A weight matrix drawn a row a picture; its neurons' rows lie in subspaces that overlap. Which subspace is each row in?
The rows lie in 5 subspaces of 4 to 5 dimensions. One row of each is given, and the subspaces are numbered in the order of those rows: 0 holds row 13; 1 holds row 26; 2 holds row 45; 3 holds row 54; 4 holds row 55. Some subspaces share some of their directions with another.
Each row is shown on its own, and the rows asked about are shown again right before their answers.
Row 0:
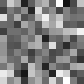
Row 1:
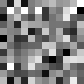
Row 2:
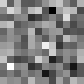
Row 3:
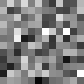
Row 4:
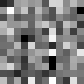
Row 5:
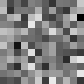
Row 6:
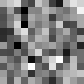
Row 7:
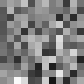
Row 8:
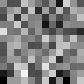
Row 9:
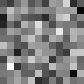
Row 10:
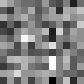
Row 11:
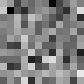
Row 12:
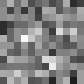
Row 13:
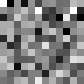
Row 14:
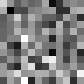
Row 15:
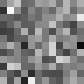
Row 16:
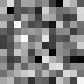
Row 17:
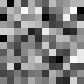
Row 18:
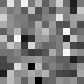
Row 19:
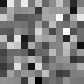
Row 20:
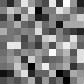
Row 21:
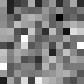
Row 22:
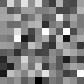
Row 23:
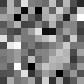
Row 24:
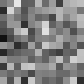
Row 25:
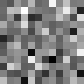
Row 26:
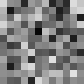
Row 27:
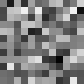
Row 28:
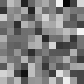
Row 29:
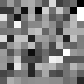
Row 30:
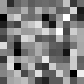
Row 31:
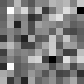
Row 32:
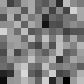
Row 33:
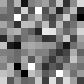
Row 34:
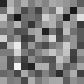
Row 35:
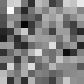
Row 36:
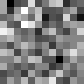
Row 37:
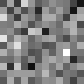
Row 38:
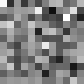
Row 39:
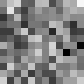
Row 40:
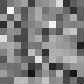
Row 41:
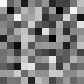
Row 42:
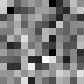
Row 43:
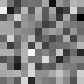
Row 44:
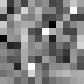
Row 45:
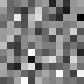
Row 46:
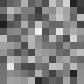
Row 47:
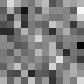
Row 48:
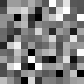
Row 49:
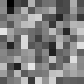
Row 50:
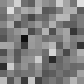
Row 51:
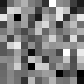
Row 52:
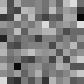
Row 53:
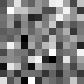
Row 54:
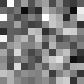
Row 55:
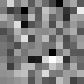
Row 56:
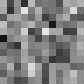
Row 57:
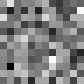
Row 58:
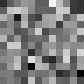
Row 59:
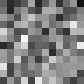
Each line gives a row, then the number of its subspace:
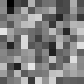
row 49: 0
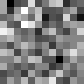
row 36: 4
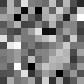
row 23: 3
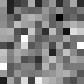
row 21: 0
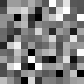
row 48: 2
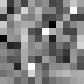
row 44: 2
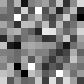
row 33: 3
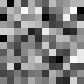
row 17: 3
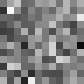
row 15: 4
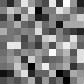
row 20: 3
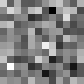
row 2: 0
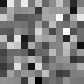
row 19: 0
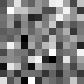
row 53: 0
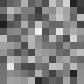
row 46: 1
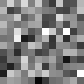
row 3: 0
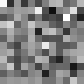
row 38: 0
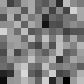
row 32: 3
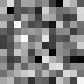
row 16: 2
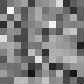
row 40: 2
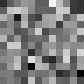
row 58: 4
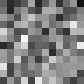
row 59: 0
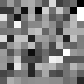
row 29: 4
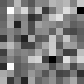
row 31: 4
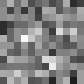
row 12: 1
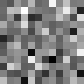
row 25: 2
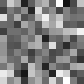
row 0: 3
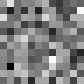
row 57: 1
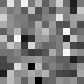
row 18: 0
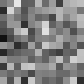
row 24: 4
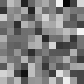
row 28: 3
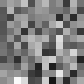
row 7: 2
